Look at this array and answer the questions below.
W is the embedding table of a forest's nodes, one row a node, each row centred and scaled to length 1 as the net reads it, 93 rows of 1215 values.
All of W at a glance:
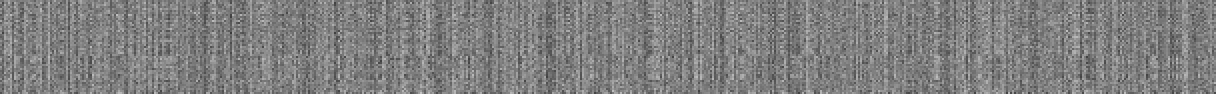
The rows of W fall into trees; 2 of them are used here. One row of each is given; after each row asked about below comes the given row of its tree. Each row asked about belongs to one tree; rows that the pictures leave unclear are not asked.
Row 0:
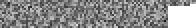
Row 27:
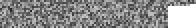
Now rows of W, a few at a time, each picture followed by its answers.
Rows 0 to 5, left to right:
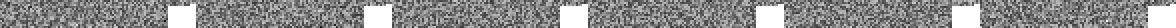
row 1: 27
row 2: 27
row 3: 27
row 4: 27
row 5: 0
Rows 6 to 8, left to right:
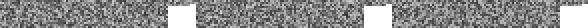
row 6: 27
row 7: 0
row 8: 27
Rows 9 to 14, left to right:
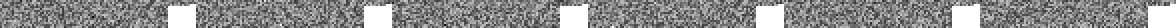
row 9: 27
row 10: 27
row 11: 0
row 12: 27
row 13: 27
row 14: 0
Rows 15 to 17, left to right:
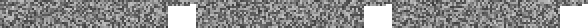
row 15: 0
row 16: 27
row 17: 0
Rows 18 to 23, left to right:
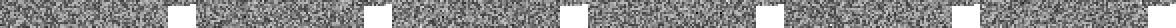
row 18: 0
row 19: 0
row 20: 27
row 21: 27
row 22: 0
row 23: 0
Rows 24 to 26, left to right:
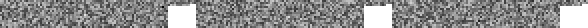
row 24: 27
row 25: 0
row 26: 0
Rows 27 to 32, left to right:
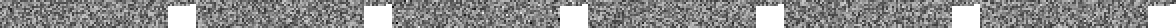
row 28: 27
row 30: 0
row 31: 0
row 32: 27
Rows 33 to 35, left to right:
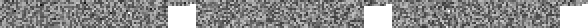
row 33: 27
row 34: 0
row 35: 27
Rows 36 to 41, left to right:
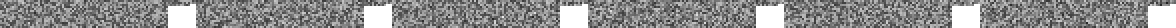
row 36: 0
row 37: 0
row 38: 27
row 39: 0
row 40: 27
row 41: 27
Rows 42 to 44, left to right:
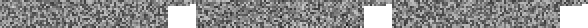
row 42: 27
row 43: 0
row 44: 0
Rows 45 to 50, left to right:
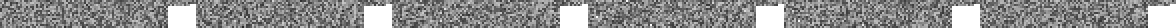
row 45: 27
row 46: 0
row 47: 0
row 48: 0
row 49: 27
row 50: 0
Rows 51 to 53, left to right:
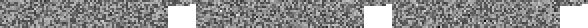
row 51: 0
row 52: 0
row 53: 0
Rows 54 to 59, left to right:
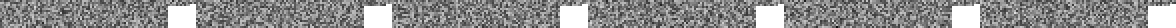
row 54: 27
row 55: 0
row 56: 27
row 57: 27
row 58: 27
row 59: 27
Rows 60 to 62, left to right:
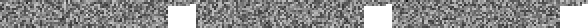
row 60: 27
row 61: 27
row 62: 27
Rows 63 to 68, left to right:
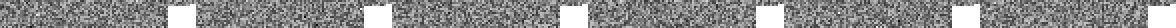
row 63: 27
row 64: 0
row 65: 27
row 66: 27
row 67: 27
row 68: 0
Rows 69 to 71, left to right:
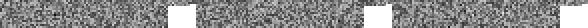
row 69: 27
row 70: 0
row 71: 27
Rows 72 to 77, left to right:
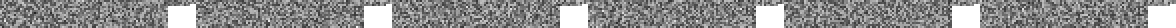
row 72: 0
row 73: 27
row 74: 27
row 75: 27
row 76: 27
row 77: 27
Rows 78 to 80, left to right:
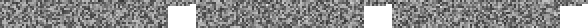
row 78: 27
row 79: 27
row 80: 0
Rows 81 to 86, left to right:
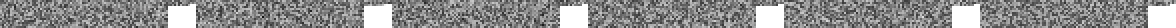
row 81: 0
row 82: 27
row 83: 0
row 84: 0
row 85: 27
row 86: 27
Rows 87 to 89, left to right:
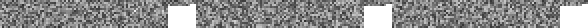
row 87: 0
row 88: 0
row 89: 27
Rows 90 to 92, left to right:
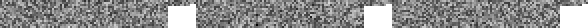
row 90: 0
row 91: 0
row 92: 0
